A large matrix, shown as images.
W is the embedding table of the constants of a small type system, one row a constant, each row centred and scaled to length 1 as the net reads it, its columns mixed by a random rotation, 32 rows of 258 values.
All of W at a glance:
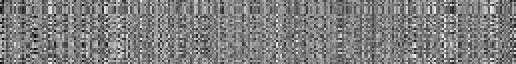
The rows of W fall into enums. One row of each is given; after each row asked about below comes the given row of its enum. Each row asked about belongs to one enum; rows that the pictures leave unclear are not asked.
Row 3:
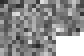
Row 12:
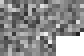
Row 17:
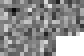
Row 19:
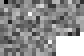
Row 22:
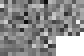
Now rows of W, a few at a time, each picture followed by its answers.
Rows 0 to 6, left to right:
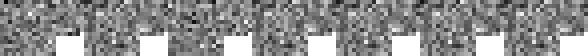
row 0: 19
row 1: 3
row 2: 22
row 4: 3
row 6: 3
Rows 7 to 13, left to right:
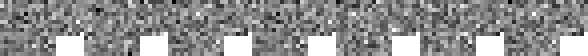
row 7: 22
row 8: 17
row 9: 19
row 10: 22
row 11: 3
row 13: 19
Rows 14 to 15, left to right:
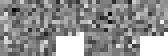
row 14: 17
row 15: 22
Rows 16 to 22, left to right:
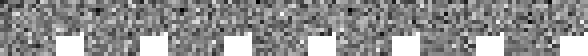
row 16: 3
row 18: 17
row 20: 17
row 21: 22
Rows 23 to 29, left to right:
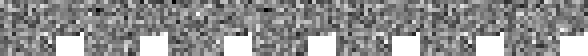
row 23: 12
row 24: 17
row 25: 19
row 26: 17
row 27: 12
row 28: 12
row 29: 3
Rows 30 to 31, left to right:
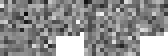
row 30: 22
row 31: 3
